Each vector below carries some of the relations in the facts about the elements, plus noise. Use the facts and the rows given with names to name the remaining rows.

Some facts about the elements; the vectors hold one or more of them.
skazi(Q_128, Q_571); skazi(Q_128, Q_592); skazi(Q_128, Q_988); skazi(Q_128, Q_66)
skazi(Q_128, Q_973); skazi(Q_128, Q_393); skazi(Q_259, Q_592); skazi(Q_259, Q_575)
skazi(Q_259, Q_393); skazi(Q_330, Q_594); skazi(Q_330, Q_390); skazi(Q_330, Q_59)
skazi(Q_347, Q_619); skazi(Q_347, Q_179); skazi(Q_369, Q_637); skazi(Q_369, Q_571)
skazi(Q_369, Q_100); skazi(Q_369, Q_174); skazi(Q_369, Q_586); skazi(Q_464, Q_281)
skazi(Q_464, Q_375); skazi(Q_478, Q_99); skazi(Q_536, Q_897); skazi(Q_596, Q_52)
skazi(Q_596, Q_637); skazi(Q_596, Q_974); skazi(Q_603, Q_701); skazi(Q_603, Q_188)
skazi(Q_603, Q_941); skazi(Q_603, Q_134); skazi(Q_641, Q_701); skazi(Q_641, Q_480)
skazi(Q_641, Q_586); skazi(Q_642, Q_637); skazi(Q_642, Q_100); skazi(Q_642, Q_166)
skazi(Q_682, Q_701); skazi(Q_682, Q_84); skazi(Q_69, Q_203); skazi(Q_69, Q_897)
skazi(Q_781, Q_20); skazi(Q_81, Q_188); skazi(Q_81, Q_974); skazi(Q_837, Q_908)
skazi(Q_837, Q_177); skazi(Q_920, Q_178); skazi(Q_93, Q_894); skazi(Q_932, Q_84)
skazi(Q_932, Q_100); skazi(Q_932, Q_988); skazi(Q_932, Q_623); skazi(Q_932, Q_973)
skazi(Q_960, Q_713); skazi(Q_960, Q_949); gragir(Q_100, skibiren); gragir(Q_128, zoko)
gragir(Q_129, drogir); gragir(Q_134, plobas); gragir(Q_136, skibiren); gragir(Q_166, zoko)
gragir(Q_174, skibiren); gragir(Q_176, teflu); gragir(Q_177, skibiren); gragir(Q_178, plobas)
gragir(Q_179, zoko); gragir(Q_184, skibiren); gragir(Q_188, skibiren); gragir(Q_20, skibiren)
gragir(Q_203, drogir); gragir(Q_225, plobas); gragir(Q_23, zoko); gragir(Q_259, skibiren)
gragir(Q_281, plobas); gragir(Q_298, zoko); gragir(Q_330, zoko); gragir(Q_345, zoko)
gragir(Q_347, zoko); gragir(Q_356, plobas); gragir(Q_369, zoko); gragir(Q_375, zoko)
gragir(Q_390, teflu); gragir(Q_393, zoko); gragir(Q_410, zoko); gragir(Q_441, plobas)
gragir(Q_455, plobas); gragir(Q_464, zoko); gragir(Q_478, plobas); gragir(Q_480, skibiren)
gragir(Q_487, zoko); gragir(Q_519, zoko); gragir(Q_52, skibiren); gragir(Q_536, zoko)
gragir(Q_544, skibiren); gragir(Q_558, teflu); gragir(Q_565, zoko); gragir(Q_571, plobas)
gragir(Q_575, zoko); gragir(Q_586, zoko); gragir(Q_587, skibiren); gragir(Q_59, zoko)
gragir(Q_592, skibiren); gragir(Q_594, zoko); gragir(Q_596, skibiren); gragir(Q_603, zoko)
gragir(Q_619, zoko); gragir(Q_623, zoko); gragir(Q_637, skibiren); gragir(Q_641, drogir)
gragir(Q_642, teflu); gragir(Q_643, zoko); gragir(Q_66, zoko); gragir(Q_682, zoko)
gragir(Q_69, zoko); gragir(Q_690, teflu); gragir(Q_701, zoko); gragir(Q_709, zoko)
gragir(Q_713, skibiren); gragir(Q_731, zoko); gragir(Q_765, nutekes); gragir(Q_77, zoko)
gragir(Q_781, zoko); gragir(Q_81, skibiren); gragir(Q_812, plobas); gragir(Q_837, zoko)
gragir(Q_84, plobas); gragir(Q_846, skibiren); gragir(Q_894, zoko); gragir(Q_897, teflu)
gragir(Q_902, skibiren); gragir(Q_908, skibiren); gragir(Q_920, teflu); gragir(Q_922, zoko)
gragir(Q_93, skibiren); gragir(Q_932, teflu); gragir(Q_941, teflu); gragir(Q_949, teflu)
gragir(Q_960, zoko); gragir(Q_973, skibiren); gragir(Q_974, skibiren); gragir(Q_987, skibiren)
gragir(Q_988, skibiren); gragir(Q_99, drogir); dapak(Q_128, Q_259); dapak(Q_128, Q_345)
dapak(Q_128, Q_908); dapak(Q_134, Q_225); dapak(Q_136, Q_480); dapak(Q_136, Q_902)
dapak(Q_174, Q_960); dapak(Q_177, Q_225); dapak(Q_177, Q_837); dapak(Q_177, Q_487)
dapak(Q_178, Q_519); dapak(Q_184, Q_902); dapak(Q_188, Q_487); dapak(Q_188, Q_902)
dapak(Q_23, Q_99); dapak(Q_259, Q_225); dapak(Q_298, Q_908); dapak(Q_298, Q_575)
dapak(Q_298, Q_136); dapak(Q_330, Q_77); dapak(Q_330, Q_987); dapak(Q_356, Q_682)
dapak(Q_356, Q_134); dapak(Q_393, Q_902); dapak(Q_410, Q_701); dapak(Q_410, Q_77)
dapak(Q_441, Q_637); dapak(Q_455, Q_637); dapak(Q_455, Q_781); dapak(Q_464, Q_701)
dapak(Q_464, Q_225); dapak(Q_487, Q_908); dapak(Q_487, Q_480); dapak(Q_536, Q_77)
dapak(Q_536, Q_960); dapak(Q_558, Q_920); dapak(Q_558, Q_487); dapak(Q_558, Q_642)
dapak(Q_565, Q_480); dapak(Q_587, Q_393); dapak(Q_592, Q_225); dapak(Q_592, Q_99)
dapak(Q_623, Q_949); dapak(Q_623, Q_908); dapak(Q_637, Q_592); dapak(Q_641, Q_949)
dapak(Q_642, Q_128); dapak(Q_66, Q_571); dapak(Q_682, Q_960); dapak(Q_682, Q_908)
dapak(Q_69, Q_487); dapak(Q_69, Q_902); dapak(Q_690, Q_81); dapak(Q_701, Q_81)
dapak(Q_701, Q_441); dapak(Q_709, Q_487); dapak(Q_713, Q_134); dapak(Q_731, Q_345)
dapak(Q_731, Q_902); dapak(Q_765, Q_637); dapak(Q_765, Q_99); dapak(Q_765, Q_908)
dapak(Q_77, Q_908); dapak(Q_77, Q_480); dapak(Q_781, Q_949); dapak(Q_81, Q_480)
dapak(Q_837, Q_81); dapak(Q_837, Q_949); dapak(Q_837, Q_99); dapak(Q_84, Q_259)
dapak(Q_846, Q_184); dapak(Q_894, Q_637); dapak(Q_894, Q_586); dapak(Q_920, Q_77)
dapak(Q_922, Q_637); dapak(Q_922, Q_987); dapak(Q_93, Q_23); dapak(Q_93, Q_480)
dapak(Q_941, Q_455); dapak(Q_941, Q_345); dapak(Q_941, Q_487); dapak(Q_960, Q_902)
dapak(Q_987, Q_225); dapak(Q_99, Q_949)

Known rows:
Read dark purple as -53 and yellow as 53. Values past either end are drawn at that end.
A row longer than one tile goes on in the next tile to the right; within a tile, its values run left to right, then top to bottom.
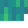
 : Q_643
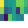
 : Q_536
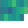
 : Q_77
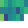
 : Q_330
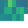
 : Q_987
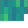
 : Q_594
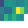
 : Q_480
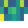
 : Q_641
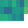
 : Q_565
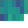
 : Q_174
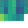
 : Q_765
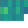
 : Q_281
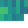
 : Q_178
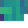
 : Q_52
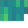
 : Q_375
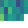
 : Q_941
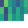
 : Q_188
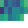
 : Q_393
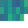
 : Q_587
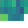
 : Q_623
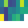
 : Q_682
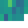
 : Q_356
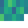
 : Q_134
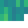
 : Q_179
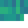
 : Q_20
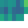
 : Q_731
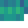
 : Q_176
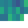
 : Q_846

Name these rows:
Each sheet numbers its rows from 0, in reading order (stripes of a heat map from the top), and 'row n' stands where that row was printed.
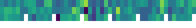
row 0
Q_129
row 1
Q_478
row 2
Q_902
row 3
Q_128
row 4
Q_571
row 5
Q_960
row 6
Q_345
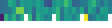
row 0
Q_908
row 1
Q_558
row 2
Q_177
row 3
Q_84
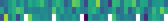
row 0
Q_949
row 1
Q_410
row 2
Q_347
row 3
Q_637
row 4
Q_837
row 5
Q_920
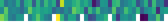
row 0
Q_66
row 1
Q_203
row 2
Q_701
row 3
Q_932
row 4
Q_93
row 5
Q_642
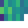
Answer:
Q_974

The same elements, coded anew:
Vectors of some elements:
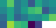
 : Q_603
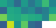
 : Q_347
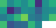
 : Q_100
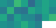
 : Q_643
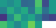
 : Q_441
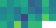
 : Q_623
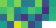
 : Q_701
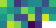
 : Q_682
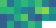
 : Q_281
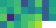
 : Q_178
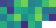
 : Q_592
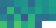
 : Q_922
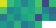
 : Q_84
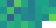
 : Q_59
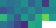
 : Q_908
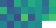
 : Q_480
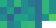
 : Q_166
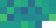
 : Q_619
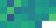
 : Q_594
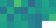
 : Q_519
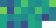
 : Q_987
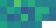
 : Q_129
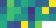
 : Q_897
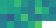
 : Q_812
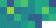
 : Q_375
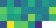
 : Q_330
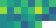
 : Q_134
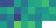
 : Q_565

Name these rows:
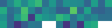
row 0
Q_902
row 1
Q_713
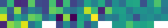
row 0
Q_920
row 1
Q_81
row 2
Q_23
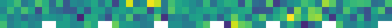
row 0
Q_731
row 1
Q_765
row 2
Q_393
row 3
Q_356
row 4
Q_781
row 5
Q_259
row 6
Q_203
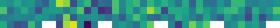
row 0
Q_174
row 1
Q_641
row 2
Q_225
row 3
Q_690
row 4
Q_410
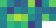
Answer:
Q_932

